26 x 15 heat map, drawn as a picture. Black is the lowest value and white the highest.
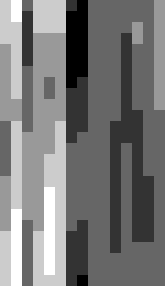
Ninth with the highest average: bottom left. Seam: vertical, 40% of the way across, the left part higher. Grain: streaks running down. Average level on the scale: 50%.
